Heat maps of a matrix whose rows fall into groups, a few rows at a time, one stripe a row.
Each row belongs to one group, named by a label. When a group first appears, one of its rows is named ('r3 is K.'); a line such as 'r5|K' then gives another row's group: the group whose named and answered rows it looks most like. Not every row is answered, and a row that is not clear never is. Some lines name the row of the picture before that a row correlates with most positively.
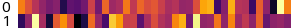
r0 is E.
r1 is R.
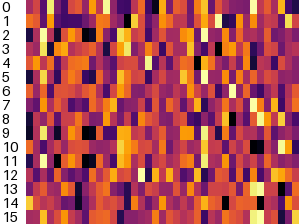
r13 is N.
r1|E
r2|R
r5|R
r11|R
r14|E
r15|N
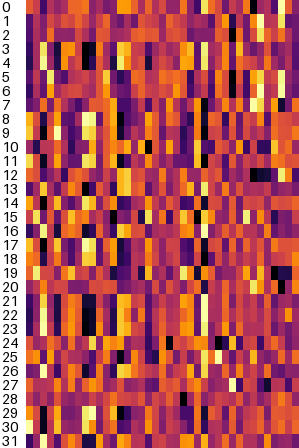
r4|R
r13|R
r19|N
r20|N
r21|R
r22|R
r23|R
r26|R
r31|R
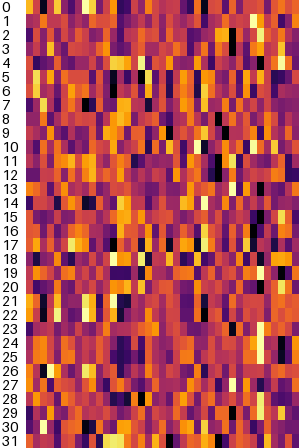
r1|N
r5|N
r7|R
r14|R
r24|N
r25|N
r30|R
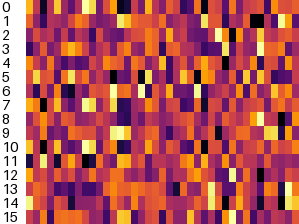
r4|E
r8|N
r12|E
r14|E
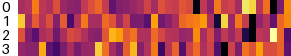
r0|N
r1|E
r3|E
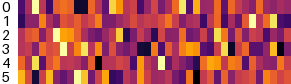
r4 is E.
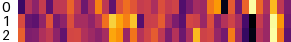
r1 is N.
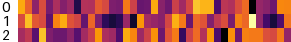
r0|E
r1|N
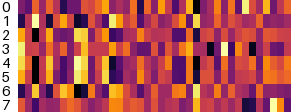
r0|N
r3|E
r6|R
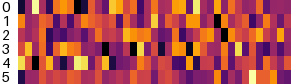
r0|R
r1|E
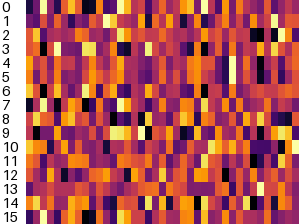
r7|R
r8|N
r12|E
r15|R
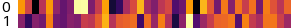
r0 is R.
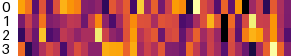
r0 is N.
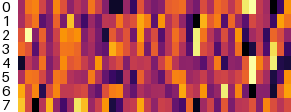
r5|N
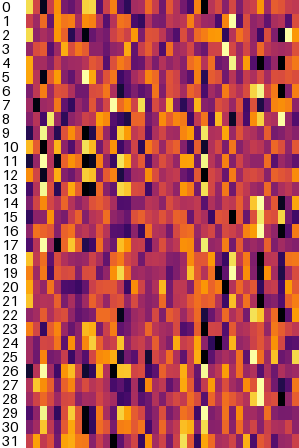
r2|E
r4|E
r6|N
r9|R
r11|R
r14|N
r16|N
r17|R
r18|E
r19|E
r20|E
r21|E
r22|N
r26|R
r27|N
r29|R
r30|R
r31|N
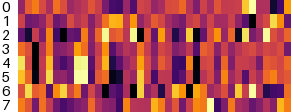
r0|N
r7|E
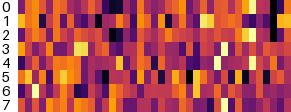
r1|E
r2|N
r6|R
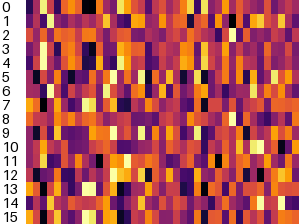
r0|R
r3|R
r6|E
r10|N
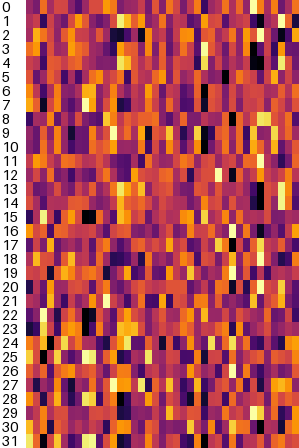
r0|N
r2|N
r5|E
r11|N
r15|R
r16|E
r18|N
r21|E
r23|R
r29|N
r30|E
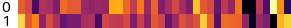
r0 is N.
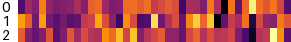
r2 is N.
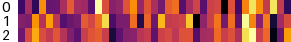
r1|N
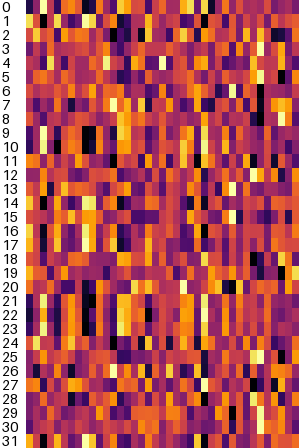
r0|R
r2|N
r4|E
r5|N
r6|E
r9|R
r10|R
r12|N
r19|E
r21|R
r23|R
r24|N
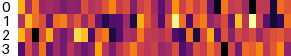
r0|E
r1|N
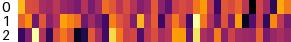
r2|R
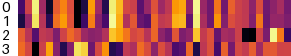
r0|R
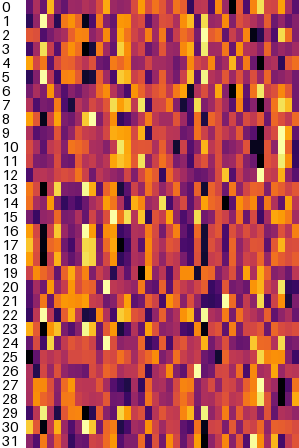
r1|R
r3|R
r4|E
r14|E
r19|N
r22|R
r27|N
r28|N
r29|R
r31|N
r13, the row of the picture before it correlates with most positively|3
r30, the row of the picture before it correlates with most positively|3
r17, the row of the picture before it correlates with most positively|3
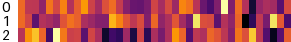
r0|E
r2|N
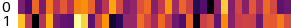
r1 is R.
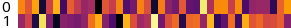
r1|E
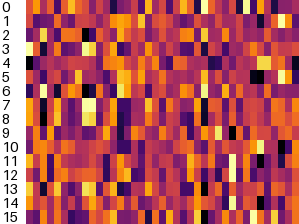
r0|N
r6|R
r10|N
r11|E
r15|N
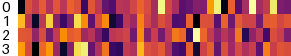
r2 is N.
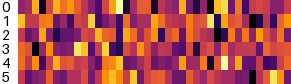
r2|E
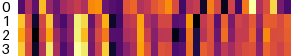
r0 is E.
